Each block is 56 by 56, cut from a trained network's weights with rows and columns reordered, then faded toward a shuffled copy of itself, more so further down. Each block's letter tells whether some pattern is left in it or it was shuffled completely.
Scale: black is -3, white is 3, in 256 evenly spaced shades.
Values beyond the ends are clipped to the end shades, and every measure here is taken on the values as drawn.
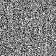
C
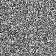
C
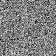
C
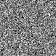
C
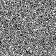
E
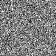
E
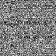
C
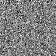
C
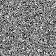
E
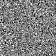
C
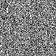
C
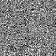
C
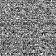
C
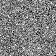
E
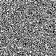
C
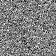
E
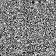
C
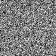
E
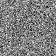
E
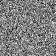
E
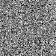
C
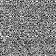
C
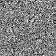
C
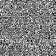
C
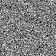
E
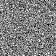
C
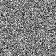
E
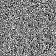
C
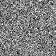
E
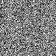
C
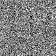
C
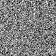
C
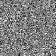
C
